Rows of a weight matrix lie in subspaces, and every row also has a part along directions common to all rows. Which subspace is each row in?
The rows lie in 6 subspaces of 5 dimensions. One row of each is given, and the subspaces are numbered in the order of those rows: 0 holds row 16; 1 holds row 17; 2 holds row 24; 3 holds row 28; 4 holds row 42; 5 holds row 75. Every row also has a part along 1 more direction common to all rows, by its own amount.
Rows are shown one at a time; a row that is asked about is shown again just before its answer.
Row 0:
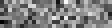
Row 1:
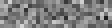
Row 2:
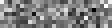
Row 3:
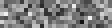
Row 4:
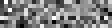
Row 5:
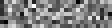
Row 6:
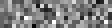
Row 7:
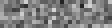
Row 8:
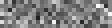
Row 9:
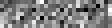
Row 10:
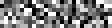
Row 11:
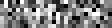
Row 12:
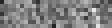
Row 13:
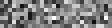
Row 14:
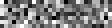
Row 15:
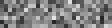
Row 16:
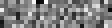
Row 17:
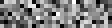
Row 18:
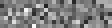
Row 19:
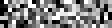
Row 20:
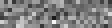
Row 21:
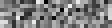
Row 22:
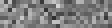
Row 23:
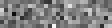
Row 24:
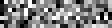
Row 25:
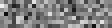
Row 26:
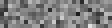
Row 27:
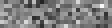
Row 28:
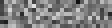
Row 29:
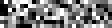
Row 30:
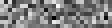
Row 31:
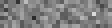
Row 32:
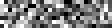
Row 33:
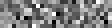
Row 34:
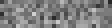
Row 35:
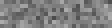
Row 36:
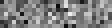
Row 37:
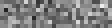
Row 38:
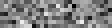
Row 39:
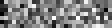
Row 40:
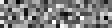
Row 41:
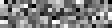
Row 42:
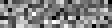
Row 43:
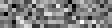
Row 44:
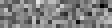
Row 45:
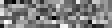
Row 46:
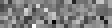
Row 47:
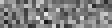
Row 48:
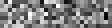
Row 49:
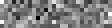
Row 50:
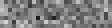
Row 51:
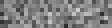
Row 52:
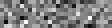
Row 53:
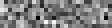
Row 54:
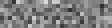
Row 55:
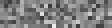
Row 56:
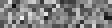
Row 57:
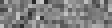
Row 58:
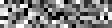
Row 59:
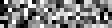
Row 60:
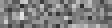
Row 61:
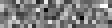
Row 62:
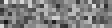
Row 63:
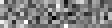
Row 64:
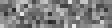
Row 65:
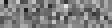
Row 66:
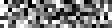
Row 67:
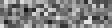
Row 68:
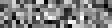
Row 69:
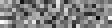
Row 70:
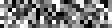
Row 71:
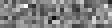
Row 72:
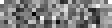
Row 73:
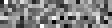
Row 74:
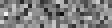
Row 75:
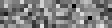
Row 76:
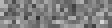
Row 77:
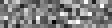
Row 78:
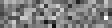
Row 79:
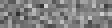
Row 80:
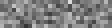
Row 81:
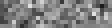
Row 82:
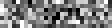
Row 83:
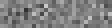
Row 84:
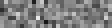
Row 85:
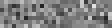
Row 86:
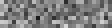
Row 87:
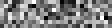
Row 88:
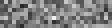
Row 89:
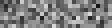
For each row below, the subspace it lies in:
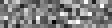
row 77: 2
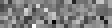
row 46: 1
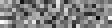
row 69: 0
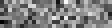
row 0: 0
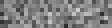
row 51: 5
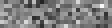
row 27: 2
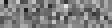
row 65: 4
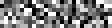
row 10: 1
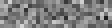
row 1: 1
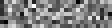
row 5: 3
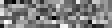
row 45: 1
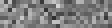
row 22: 3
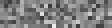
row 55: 0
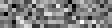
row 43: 5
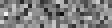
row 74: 5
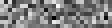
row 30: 3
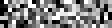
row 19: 1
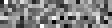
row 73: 4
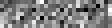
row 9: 0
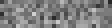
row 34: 4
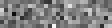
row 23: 0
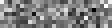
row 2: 4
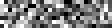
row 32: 0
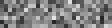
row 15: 0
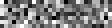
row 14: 0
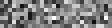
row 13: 3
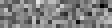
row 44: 2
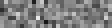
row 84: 0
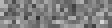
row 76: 5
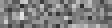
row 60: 3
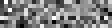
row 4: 4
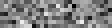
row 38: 5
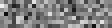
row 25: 5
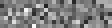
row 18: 1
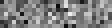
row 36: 5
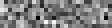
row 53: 0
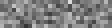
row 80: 5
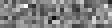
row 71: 3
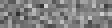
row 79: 1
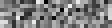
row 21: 0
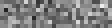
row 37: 2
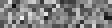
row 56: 3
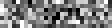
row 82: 2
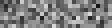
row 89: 0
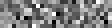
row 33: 1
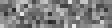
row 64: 5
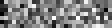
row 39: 4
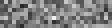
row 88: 3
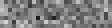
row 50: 2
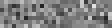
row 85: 1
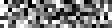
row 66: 1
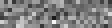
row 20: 4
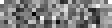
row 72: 4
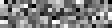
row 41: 3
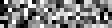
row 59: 2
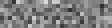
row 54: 2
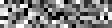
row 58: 5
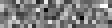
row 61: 2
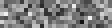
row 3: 5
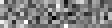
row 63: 5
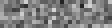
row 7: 3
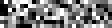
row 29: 5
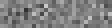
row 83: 1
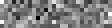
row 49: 4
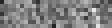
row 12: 4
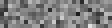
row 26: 4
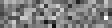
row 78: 0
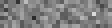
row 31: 2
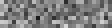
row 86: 5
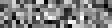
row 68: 2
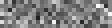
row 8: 4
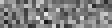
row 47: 2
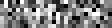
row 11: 4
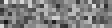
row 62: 1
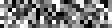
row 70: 4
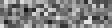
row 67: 1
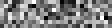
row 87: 3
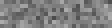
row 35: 3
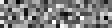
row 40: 2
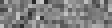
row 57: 0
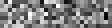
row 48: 3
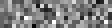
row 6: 1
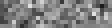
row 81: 2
